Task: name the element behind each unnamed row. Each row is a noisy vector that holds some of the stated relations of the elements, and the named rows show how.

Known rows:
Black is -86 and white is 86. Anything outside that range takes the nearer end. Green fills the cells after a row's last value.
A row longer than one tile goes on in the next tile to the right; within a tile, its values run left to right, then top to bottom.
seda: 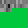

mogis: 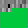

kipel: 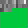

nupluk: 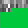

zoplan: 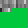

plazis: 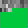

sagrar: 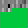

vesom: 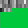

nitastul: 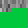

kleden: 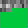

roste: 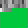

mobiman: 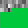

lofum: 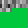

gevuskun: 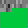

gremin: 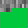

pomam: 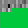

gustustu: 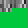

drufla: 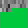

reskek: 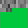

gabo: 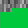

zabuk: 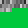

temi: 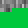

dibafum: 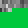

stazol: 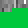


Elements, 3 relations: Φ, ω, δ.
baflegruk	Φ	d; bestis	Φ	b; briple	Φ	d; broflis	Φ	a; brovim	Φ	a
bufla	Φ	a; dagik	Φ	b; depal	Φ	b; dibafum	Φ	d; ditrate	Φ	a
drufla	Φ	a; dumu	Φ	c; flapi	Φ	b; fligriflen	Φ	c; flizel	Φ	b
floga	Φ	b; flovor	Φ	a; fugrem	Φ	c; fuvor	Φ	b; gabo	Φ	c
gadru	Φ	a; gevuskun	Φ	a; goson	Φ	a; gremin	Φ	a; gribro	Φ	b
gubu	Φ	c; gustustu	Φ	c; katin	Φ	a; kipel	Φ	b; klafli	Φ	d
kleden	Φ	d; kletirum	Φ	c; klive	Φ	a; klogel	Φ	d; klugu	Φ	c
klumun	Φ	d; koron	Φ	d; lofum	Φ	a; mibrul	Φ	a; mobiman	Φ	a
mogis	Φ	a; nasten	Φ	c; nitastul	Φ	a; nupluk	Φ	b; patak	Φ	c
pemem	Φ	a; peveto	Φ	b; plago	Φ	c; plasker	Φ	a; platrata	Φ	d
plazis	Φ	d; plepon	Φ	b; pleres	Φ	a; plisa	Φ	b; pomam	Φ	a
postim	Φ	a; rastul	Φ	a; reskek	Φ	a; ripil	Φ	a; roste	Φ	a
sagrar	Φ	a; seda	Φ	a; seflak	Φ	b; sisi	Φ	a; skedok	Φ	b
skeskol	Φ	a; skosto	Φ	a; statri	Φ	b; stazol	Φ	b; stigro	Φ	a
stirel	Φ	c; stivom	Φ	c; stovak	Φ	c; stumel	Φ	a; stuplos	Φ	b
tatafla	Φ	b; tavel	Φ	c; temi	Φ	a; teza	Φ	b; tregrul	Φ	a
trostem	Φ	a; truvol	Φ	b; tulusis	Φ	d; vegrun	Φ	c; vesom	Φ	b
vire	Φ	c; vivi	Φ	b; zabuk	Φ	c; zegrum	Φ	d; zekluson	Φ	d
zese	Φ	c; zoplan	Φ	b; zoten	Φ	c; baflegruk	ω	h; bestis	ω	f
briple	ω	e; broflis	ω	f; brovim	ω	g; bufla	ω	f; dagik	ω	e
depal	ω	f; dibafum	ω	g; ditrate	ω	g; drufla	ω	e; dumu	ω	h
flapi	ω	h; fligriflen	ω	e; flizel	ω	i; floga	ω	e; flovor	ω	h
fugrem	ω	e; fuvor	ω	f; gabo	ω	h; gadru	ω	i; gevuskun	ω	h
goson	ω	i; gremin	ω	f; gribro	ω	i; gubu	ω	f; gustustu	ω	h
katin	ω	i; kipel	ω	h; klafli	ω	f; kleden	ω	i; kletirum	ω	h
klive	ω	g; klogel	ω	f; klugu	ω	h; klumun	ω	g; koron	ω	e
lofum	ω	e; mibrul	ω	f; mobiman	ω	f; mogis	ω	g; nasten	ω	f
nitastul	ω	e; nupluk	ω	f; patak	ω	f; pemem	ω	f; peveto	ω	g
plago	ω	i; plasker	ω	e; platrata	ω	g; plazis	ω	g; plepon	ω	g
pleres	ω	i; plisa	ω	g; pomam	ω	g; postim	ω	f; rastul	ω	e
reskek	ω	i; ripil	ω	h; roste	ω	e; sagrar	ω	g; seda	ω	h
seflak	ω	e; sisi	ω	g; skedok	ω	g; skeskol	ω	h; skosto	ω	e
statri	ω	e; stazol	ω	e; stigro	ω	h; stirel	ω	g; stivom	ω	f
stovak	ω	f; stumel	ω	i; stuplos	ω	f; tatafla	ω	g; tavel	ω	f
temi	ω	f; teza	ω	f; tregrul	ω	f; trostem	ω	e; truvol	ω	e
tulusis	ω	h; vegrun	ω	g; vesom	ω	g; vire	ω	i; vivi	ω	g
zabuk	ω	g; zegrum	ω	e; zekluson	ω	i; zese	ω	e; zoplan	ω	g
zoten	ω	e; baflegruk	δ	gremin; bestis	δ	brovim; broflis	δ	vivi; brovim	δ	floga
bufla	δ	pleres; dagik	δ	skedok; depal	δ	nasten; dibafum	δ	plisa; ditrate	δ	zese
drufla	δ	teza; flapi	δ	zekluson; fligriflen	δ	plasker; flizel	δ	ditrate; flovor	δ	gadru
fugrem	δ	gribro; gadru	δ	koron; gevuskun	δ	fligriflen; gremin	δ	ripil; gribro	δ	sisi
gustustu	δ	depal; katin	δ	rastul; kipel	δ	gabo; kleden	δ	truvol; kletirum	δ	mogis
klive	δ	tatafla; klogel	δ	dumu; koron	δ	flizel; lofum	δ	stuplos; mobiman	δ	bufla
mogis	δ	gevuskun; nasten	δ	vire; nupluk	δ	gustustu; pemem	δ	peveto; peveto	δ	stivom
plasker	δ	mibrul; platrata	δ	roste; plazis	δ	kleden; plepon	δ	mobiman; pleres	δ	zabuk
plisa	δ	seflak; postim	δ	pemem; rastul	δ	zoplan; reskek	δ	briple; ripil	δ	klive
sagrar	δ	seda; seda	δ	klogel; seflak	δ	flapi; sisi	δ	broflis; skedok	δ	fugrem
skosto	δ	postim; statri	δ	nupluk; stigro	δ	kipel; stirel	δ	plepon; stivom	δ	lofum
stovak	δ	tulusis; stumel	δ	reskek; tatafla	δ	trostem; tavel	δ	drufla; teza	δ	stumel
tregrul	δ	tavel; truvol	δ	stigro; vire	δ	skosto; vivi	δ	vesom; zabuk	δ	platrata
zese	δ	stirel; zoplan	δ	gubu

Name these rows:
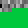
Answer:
skosto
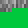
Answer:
bestis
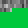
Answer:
baflegruk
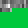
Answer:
tulusis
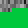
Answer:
stovak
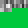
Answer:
koron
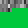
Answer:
gubu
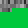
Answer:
tavel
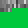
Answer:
dagik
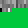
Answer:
skedok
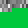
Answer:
zese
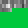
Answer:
zegrum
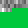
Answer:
ditrate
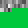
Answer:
bufla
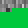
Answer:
mibrul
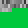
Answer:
stirel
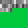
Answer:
flizel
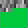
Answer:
stivom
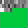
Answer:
gadru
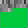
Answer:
vegrun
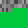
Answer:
fugrem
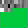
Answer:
flovor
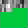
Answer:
platrata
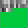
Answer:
statri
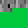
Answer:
katin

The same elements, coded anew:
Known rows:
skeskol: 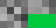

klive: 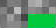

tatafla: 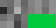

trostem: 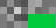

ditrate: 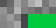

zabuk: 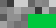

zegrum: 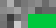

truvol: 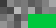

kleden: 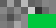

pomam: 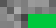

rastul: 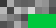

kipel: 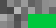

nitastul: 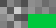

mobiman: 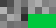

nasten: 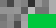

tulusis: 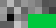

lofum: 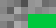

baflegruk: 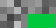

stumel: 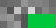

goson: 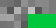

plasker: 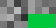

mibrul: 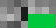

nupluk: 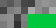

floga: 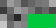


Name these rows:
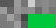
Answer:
sisi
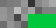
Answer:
gustustu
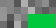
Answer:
zekluson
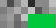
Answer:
vire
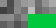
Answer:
gribro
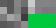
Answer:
broflis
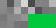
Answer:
plago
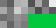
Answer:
zese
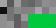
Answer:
peveto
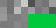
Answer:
klugu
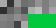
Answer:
stuplos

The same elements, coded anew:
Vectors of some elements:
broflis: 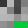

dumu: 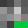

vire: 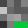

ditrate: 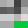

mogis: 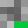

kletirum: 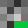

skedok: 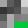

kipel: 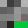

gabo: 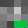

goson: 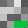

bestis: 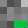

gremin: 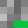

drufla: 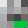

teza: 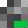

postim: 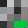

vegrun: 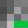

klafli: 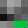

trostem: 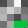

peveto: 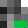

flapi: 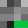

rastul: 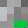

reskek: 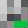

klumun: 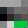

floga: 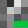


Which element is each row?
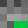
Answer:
stovak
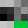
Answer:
platrata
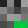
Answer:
nasten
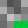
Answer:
gribro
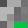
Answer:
lofum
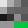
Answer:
kleden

